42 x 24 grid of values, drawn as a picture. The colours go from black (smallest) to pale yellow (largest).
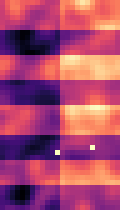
Overall the values sit about 50% of the way up the scale. Neither half mirrors the other. The right part is higher, past a seam about 50% of the way across. Two lone cells stand out, each far higher than its neighbours. The ninth with the lowest average is the bottom left. Horizontal stripes repeat 4 times down the table.
